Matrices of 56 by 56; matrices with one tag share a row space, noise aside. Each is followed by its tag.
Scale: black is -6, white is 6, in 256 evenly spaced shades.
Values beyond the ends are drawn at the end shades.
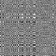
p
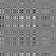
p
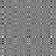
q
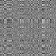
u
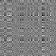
u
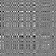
p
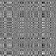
u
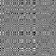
p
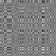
u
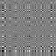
q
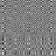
q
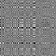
p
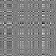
u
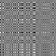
p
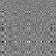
q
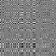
p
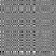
p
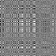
p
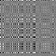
p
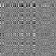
p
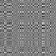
u
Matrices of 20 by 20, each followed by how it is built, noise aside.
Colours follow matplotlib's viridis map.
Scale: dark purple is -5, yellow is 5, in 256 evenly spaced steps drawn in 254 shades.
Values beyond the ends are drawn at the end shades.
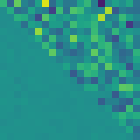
upper triangular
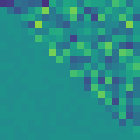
upper triangular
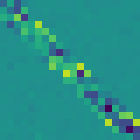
banded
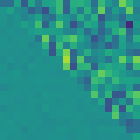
upper triangular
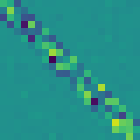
banded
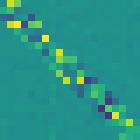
banded
